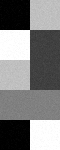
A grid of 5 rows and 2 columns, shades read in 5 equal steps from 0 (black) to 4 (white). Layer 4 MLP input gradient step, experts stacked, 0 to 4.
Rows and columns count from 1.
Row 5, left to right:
0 4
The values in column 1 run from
0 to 4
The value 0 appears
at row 1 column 1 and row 5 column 1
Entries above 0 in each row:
1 2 2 2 1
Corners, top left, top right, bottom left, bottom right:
0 3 0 4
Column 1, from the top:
0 4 3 2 0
